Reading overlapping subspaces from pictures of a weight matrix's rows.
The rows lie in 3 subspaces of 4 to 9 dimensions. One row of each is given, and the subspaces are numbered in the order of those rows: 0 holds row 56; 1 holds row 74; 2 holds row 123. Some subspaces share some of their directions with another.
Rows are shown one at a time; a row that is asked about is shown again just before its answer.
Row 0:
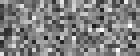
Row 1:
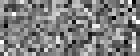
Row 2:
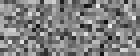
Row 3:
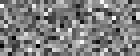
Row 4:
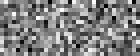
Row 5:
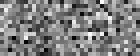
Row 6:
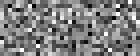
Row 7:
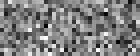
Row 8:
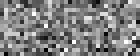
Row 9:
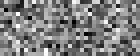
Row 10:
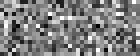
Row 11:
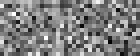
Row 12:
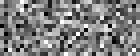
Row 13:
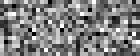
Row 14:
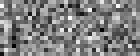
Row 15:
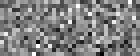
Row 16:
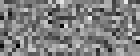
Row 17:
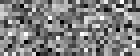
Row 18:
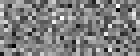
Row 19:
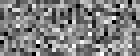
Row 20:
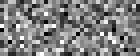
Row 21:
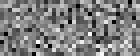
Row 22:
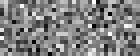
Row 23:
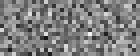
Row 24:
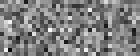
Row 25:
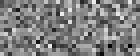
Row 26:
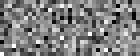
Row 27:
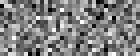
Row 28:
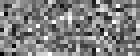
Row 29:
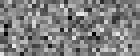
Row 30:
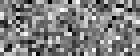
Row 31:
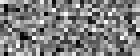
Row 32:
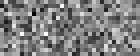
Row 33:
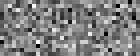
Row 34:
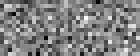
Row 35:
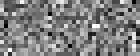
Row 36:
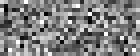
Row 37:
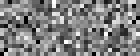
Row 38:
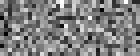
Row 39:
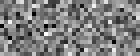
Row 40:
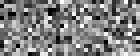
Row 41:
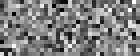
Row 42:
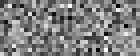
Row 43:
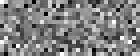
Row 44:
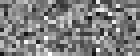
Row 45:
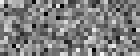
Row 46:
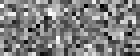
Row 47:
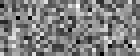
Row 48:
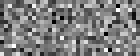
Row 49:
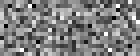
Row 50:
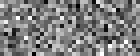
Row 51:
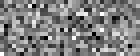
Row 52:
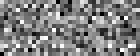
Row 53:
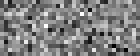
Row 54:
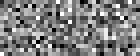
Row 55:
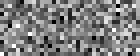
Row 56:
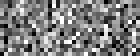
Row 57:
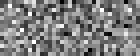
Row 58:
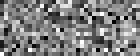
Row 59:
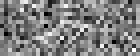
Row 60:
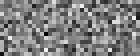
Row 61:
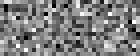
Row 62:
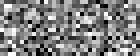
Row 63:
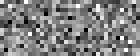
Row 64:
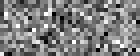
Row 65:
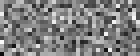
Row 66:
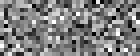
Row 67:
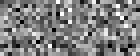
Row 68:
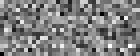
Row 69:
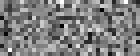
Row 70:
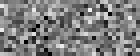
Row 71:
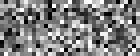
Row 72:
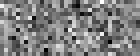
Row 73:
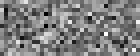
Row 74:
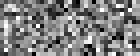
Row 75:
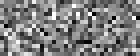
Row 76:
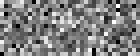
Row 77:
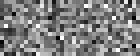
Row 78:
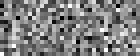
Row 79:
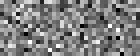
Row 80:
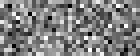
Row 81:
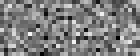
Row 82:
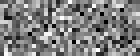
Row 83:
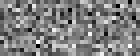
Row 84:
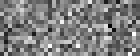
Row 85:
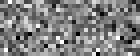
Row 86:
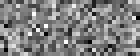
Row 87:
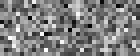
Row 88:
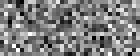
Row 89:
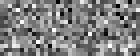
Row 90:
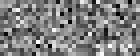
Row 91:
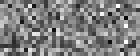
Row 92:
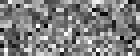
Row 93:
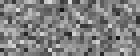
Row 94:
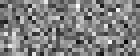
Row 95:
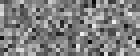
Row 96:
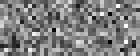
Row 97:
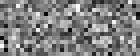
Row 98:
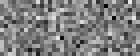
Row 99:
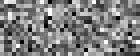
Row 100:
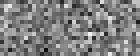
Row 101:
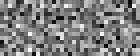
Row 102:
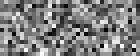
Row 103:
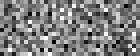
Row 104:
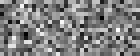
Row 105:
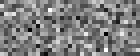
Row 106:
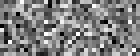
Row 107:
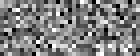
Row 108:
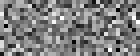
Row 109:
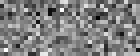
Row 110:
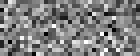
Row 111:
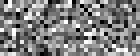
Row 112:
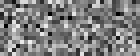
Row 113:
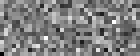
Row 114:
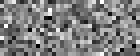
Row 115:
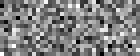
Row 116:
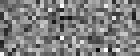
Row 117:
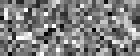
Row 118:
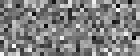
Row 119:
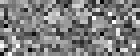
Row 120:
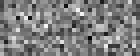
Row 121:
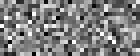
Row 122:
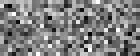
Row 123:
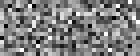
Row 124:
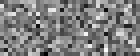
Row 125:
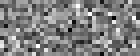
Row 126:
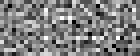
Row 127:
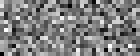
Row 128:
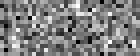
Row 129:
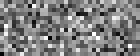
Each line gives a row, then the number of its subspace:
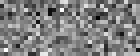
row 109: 1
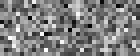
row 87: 0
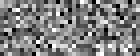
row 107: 2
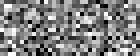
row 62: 1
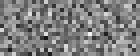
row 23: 0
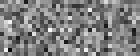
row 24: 0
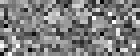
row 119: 2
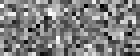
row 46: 1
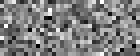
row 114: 1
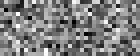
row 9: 0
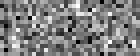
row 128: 1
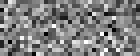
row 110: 0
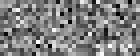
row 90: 2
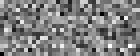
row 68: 2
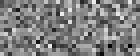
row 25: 2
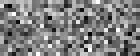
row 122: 1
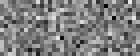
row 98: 1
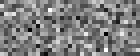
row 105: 1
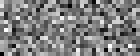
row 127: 2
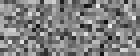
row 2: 1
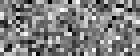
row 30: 1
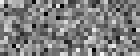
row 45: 0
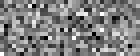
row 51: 2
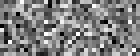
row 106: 0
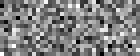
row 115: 2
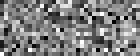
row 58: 2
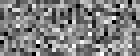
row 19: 2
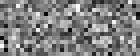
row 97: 0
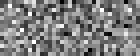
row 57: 1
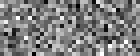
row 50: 2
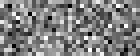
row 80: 1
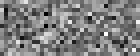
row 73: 0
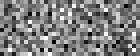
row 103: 0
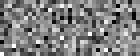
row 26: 2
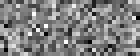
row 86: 0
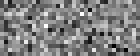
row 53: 0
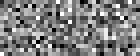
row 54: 2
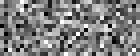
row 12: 0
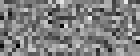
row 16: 1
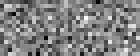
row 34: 1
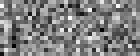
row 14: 2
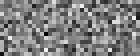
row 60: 0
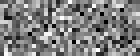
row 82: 0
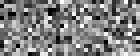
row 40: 1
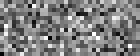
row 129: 2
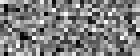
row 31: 0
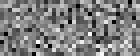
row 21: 2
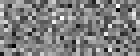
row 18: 2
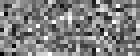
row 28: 1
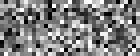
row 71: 0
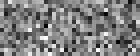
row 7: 0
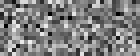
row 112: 1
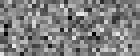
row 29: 2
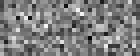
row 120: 0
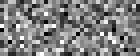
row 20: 0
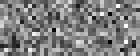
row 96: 2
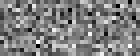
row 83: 2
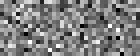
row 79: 1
